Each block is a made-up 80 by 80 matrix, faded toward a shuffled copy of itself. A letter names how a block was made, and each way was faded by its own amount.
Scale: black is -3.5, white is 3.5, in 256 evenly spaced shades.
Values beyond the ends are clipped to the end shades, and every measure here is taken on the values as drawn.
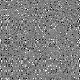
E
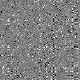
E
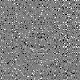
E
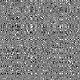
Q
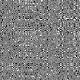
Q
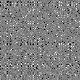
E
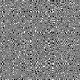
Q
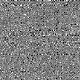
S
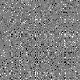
E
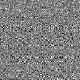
S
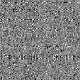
S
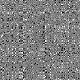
Q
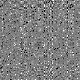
E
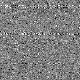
S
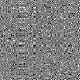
Q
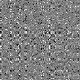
Q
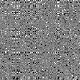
Q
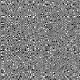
Q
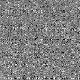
S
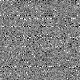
S
